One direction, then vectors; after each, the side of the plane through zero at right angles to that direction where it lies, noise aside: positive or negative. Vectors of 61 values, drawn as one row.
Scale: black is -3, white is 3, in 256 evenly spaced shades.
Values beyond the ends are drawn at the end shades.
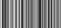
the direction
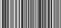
positive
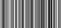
positive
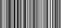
negative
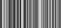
negative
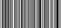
positive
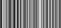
negative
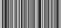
positive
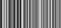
negative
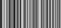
negative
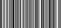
negative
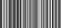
negative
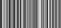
negative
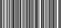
negative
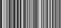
negative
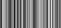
negative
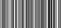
positive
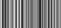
positive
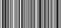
positive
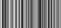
positive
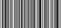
positive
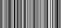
negative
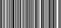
negative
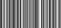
negative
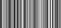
negative
